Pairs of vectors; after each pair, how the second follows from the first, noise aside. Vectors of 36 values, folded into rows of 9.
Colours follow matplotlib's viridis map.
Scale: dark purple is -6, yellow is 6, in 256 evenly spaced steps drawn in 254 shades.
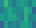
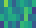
scaled up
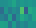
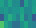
shuffled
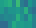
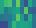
scaled up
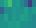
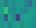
shuffled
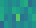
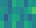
shuffled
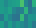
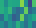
scaled up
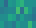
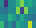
scaled up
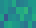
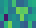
scaled up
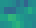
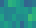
shuffled
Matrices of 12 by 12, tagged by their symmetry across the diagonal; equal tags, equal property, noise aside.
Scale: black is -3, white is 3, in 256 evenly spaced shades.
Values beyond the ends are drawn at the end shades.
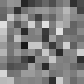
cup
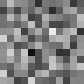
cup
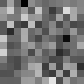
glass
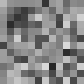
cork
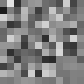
cup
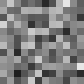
glass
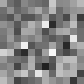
cork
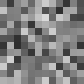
cup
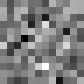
glass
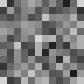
cork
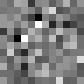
cork
